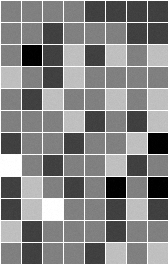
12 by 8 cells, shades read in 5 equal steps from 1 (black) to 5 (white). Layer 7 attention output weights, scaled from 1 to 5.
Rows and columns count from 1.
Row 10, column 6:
2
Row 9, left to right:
2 4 3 2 3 1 3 1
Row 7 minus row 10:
0 -1 -2 -1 0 1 0 -1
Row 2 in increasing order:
2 2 2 3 3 3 3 3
